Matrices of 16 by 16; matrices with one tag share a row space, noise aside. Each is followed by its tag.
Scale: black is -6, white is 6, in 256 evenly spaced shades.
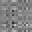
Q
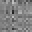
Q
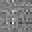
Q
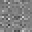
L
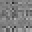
Q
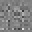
L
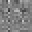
L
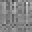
Q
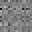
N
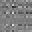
Q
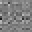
N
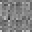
N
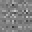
Q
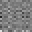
N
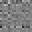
N
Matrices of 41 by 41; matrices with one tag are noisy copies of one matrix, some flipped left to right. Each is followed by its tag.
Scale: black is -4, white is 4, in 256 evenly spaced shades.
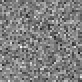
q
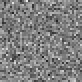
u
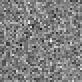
q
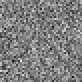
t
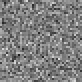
u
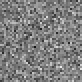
q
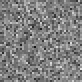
q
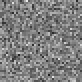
u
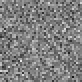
t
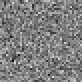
u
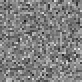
u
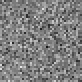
q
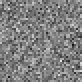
t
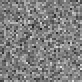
q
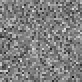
t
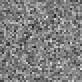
q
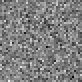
q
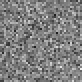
q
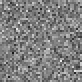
t
